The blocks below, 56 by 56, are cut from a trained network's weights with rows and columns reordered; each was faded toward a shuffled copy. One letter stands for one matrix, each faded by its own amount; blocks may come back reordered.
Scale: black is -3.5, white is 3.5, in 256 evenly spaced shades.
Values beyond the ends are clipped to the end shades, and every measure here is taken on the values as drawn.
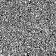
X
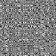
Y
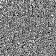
X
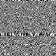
Y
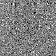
X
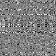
Y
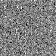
X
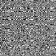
Y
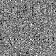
X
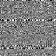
Y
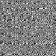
Y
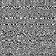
Y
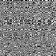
Y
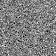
X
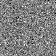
X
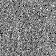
X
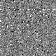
X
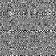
Y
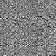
Y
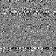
Y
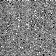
X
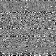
Y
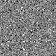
X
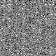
X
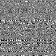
Y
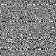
Y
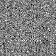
X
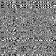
Y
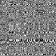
Y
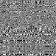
Y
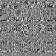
Y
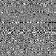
Y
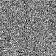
X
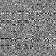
Y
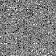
X
